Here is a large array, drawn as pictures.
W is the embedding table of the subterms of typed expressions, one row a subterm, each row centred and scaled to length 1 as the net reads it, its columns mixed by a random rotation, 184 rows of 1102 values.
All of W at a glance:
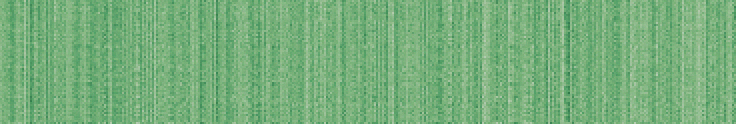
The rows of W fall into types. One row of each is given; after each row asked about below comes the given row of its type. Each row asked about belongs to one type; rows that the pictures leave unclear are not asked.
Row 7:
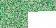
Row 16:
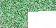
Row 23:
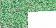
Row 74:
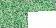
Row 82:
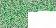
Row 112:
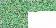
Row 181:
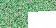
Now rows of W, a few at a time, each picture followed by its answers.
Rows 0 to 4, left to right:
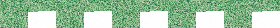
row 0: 74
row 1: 74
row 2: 82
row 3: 112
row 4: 16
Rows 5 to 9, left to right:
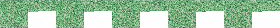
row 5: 16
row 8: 181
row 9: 181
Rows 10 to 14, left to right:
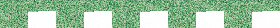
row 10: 181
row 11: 16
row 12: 74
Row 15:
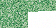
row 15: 7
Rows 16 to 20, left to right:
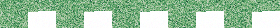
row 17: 181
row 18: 23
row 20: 181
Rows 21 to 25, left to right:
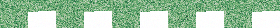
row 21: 74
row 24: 181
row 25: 16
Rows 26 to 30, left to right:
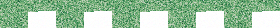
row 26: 181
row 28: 181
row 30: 74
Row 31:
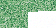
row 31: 82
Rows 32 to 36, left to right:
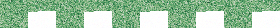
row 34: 74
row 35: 112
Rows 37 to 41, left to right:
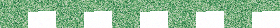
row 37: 23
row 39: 23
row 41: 181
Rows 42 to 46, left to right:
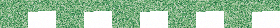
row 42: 7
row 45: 7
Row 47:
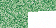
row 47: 7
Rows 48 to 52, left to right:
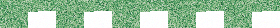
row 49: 112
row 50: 16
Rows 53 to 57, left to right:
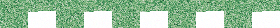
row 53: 23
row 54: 82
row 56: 112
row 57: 16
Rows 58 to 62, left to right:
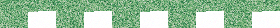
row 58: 16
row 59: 74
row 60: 7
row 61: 23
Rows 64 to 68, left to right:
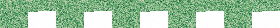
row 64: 82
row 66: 181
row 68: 23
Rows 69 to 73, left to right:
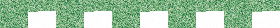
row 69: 23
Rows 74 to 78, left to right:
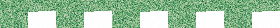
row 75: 7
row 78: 23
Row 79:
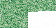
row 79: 16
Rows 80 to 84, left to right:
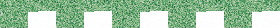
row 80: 74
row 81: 23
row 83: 23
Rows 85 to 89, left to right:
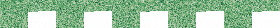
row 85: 16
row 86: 112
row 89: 23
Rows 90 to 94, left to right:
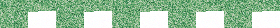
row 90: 74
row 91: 23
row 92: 23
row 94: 16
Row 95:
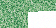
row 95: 74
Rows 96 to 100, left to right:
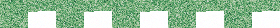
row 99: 7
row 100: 82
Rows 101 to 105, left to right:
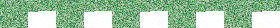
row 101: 7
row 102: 16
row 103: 16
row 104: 7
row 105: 16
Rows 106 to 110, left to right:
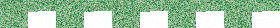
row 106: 16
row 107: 7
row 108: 82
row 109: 112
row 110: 74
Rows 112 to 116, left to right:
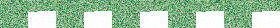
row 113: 16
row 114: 112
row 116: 82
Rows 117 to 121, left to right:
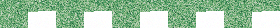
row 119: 16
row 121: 74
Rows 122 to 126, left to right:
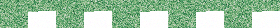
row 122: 181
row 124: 23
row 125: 16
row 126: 23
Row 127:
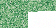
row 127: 7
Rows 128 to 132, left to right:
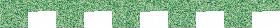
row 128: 16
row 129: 16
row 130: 74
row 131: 112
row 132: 181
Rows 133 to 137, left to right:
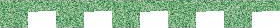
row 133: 23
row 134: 7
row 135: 74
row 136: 16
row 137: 7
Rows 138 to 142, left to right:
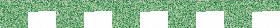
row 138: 23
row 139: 74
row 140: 23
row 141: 7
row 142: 16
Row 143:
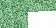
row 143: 74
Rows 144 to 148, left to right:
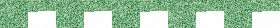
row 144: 7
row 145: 7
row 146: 7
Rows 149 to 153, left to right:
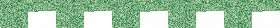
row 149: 181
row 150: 181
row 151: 7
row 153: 74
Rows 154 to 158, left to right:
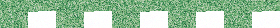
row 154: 74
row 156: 82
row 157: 74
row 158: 112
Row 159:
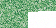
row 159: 16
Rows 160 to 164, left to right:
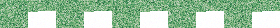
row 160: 7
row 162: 23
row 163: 74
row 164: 181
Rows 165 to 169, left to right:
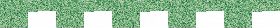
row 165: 82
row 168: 23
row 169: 23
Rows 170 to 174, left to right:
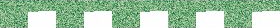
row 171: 112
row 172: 82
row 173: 82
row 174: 16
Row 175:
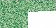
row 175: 23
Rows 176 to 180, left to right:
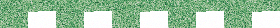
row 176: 112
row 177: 23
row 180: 82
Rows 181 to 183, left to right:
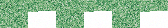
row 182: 82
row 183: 7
